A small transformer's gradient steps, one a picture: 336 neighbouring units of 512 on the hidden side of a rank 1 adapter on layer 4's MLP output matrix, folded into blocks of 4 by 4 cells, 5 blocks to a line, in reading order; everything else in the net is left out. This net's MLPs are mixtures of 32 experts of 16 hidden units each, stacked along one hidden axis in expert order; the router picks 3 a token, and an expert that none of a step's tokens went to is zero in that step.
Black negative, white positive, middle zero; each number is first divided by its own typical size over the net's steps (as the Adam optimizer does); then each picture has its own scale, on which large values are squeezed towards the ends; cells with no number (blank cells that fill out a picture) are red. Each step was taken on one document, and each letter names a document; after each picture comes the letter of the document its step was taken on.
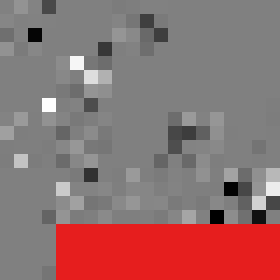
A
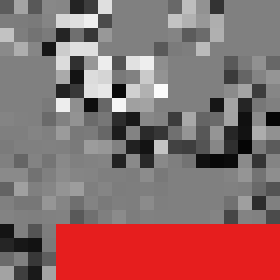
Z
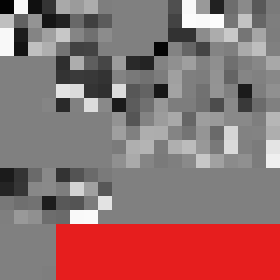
Z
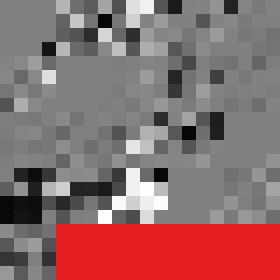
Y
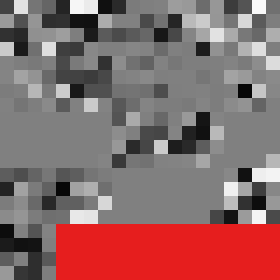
Z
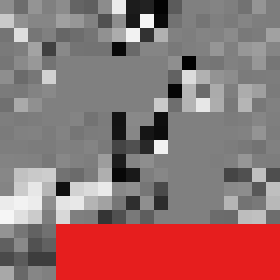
Y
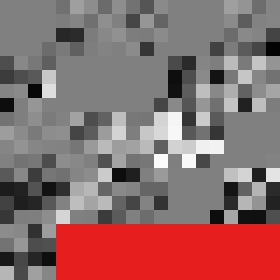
Y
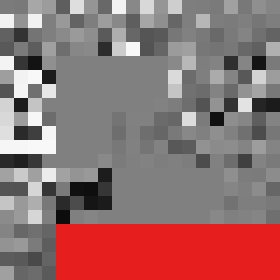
Y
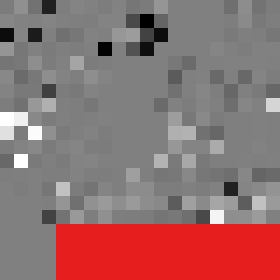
A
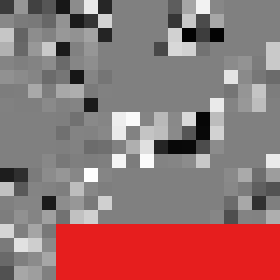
Z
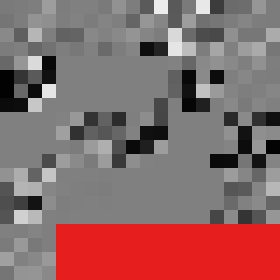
Y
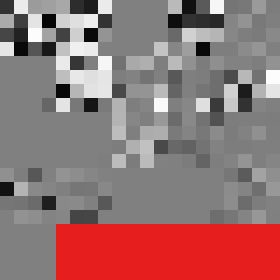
Z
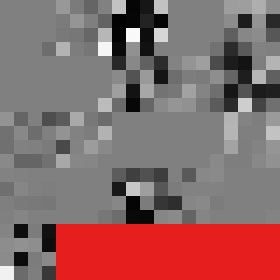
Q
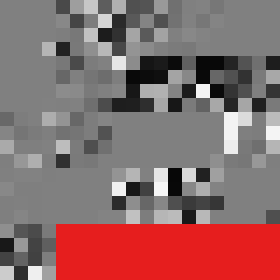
Q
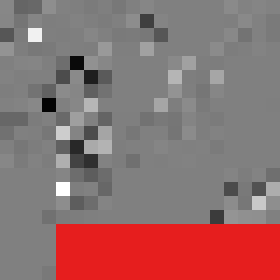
A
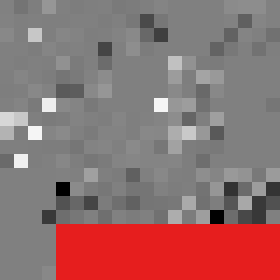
A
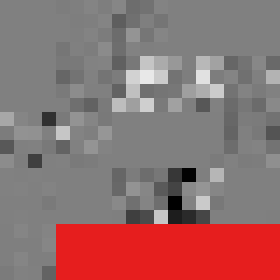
Q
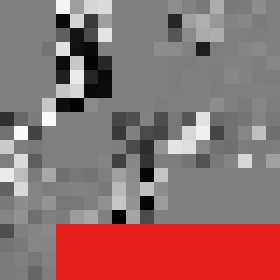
Z
